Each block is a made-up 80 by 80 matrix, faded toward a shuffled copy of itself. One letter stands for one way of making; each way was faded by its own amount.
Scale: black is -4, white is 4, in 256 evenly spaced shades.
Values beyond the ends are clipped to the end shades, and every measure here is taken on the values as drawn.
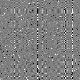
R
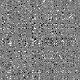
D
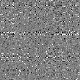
D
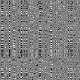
R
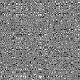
D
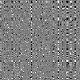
R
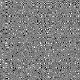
D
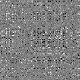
D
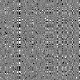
R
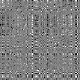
R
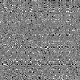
D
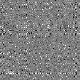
D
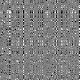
R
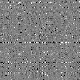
D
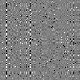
R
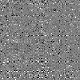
D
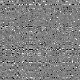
D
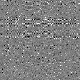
D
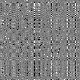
R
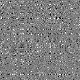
D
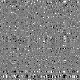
D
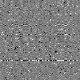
D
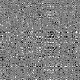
D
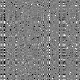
R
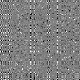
R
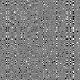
R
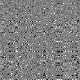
D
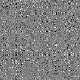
D
